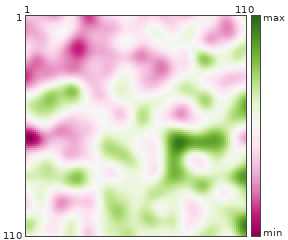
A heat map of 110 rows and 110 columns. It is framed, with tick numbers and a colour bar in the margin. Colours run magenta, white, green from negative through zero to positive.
Histogram: bell-shaped. Slope: up to the bottom right. Grain: smooth. Mirror symmetry: none. Odd rows or columns: none. Lone odd cells: none.
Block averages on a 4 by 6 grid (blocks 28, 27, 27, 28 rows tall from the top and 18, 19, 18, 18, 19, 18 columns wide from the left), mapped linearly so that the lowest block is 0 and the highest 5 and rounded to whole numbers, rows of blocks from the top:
101132 | 322233 | 224354 | 324434
